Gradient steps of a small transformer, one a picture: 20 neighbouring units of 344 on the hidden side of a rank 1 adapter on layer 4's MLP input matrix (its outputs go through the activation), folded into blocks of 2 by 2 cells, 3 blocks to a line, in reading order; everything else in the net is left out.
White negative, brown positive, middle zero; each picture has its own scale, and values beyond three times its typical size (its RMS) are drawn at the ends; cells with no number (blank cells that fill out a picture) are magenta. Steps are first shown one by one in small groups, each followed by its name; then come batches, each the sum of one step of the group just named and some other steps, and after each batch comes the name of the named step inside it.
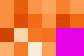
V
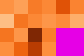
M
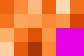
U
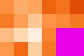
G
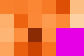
M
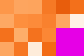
G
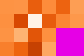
M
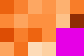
U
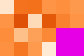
V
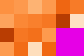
M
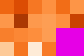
V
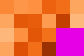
M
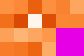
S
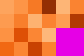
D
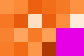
S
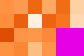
S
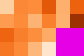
D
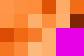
D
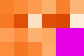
S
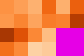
D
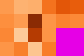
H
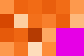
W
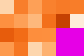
W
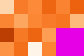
W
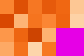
W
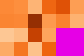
H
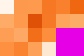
H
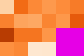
W
